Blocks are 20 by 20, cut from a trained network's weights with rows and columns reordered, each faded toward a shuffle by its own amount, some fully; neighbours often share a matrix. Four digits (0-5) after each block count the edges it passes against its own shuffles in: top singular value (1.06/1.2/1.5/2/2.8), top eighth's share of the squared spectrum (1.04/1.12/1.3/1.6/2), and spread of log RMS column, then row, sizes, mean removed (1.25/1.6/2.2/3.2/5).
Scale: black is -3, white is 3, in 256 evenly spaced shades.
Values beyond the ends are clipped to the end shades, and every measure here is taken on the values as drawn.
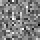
1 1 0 0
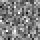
1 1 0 0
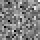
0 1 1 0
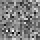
1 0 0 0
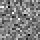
0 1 0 0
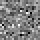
0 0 0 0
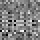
3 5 0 2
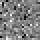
0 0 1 0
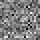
2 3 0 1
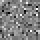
1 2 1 1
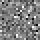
0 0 0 0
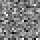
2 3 0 1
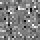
1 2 0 0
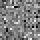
1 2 0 0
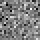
0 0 0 0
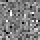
0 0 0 0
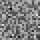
0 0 0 1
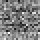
2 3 0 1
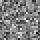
2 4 0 1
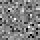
1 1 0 0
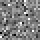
1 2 0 0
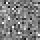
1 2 0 0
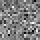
2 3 1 0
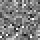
1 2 0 0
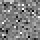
1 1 0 0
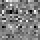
3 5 1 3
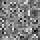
2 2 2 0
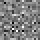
2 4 1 2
